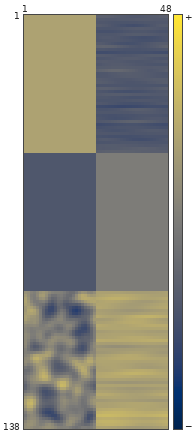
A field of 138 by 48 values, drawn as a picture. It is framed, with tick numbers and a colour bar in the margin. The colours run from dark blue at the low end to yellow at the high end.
It is made of 3 by 2 panels. Panel 1,1: high, flat. Panel 1,2: low, streaked across, faint in contrast. Panel 2,1: low, flat. Panel 2,2: middling, flat. Panel 3,1: middling, blotchy, strong in contrast. Panel 3,2: high, streaked across, faint in contrast.
